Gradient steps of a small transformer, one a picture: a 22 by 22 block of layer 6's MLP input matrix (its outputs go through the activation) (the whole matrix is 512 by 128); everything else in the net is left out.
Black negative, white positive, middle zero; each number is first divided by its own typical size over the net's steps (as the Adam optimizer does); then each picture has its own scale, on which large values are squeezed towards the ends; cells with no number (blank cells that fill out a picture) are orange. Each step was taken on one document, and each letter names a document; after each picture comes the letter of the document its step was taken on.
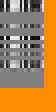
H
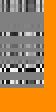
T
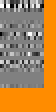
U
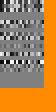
U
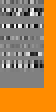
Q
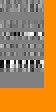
U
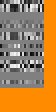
H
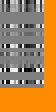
T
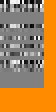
H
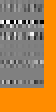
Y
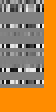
T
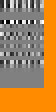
U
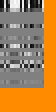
H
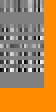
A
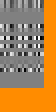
A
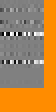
Y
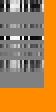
H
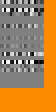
Q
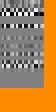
Q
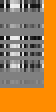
H
